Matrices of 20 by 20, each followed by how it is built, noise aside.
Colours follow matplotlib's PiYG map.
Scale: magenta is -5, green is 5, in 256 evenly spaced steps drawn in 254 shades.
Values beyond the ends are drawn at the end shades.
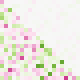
lower triangular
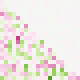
lower triangular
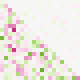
lower triangular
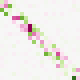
banded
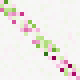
banded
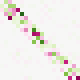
banded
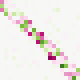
banded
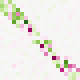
banded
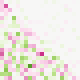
lower triangular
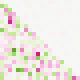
lower triangular
